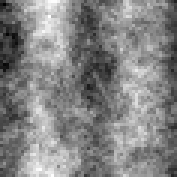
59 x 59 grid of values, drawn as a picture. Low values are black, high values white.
Slope: none. Stripes: upright, repeating 2 times. Average level on the scale: 50%.
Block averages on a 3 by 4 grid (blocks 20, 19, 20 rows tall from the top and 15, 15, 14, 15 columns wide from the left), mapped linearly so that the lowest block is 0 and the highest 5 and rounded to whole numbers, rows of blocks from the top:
1522 / 1204 / 4532
